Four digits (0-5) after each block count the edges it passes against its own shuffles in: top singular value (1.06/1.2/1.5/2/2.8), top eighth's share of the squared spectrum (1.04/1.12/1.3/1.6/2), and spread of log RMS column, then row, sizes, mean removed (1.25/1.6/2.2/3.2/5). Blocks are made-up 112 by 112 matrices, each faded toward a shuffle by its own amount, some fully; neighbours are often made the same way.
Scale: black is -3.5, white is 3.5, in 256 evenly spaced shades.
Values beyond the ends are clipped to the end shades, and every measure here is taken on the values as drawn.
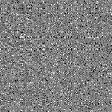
4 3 2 2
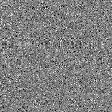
4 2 1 1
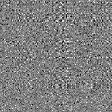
5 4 2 3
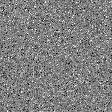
2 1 0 0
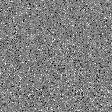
3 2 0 0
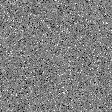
1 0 0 0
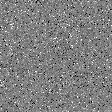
2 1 0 0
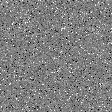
1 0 0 0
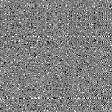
4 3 2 3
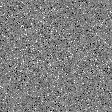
1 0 0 0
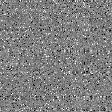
4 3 0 2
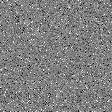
2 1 0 1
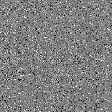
4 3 1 2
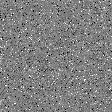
2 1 0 0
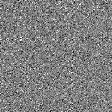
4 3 1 1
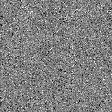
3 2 0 0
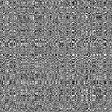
5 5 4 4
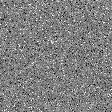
2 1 0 0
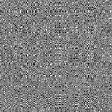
5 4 3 3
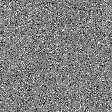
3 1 0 0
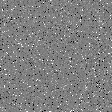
2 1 1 0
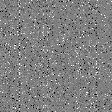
4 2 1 1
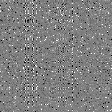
5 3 2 2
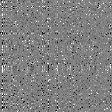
5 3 3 2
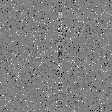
3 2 1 0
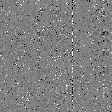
4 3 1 0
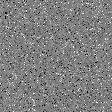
2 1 0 0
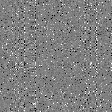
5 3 2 1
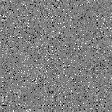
4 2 1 1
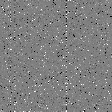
4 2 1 0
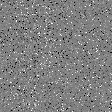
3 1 0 0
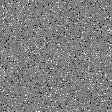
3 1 0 0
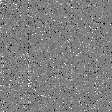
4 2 1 0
